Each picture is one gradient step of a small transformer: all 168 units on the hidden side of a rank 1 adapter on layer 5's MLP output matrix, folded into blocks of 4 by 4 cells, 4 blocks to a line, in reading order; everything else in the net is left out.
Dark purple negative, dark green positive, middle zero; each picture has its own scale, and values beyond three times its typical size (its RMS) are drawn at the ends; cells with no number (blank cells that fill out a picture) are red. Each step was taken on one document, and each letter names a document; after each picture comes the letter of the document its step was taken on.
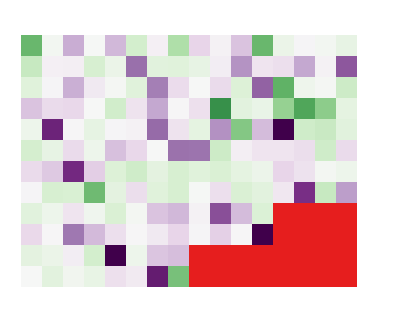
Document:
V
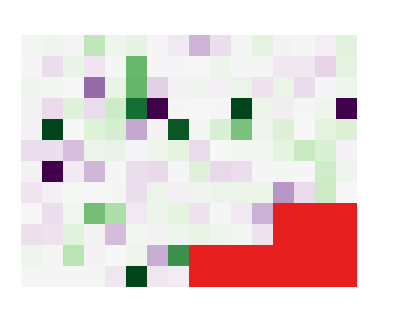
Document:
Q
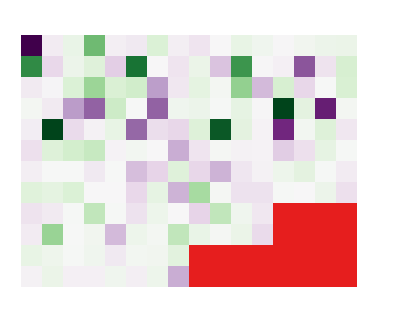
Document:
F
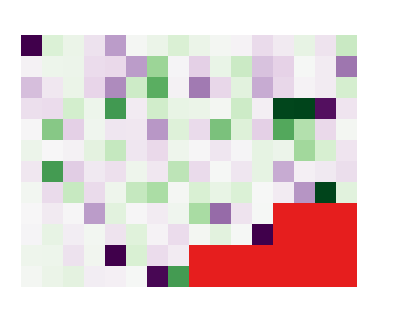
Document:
V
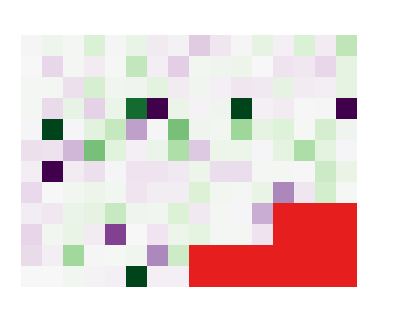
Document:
Q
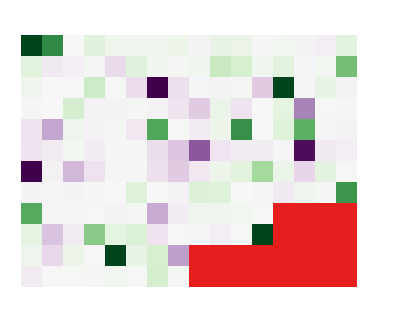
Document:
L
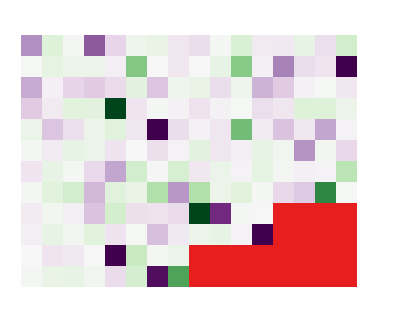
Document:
V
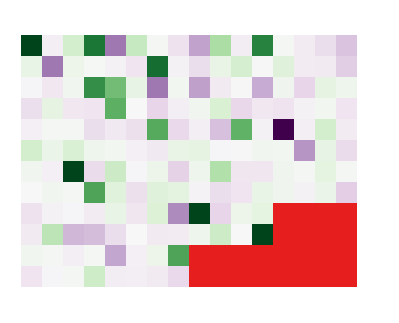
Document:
V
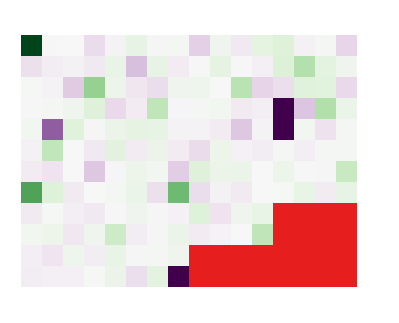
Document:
F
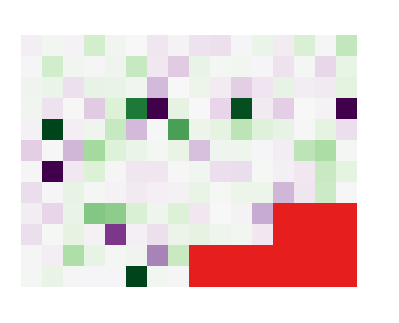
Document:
Q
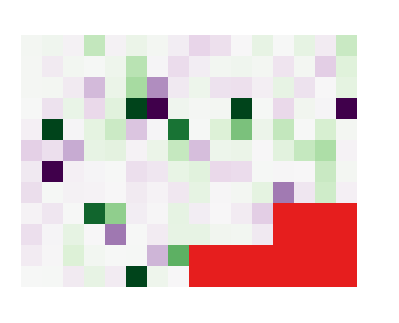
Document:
Q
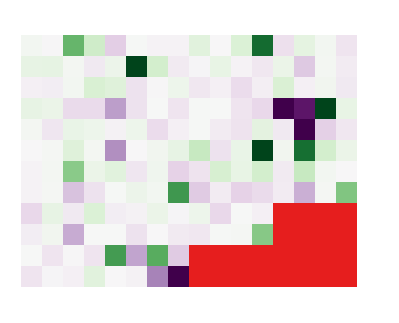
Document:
V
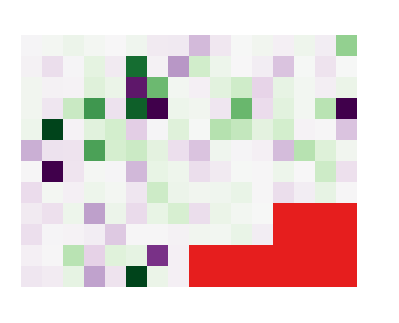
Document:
Q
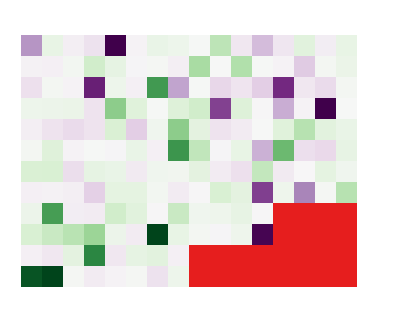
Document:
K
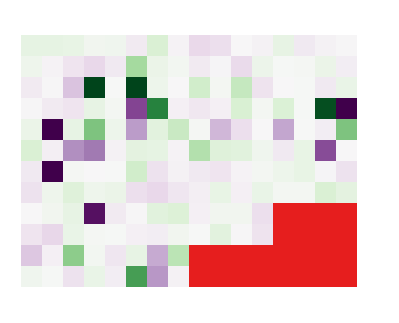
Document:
Q
